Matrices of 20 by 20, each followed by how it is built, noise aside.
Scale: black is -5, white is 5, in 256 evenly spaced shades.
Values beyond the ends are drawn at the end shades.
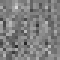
low rank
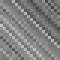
Toeplitz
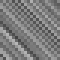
Toeplitz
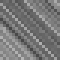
Toeplitz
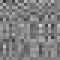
low rank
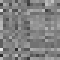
low rank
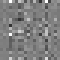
low rank
